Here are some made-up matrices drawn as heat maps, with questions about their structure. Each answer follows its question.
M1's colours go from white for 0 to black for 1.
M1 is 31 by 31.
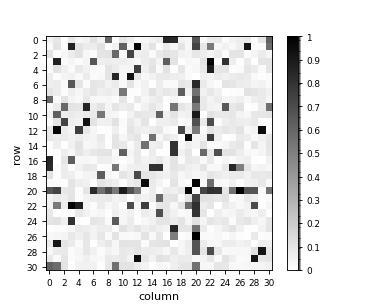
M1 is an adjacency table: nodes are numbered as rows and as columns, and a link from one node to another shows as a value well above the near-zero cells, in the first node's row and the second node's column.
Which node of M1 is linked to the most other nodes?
node 20
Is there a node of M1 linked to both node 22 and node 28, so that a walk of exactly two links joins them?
yes
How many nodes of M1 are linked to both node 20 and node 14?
0
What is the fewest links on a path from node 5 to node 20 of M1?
2
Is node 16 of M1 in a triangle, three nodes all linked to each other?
no
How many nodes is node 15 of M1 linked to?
4
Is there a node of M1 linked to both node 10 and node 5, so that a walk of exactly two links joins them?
no
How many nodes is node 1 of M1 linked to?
7
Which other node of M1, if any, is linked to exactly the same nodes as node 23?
node 21
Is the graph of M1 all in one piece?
yes
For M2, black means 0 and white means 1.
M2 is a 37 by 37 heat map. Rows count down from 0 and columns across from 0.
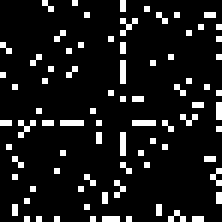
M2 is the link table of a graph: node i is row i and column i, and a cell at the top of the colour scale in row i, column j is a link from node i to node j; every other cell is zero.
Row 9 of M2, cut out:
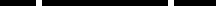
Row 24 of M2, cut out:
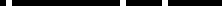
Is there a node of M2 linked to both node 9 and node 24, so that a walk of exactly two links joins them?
no
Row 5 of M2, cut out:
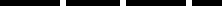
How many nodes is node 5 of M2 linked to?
3
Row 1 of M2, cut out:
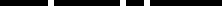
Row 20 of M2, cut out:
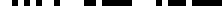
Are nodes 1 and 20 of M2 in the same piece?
yes
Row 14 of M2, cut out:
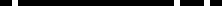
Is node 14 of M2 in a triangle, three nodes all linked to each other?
yes
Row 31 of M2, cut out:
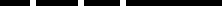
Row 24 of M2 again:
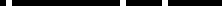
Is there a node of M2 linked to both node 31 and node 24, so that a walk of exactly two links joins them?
yes
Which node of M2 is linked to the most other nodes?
node 20
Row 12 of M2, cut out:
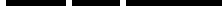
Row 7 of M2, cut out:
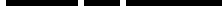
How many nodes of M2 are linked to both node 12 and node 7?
2
